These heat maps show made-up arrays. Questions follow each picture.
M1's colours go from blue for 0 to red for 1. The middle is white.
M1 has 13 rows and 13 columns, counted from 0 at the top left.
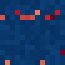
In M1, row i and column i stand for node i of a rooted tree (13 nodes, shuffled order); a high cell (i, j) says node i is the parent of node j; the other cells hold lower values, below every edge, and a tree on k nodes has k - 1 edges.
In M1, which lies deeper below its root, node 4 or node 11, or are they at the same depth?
node 4
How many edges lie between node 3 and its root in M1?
1
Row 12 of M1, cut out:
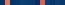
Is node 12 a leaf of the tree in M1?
no
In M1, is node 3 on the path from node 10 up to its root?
yes
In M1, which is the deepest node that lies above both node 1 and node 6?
3
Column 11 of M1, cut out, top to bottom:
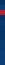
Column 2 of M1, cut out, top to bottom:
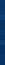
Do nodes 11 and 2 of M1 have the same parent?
no
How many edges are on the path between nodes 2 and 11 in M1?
1
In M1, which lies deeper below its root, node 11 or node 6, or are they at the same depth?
node 6
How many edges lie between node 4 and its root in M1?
2
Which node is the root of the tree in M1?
2
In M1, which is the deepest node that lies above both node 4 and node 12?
3
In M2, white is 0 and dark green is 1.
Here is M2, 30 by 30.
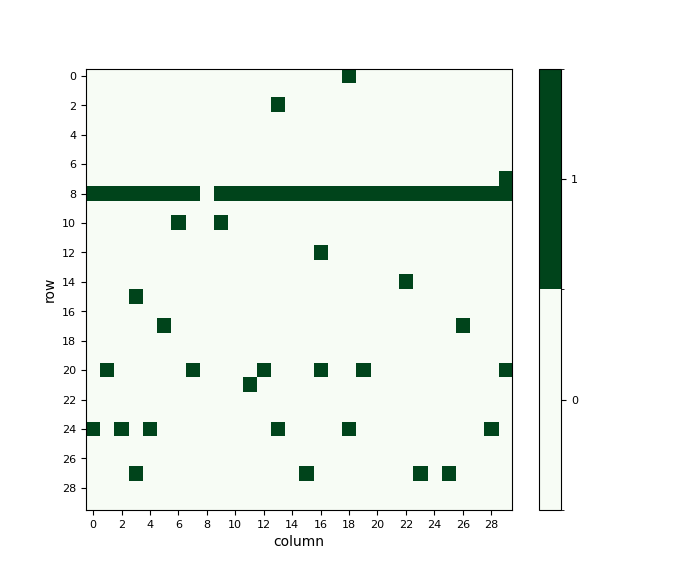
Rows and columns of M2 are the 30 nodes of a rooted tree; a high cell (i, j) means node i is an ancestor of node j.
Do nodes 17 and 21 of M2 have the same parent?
yes
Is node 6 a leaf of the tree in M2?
yes
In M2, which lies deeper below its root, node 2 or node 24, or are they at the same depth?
node 2
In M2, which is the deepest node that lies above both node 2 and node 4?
24
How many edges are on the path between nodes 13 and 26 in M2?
5
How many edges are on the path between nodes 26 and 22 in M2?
4
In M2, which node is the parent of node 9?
10
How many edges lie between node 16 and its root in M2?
3
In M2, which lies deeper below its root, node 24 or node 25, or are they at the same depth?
node 25
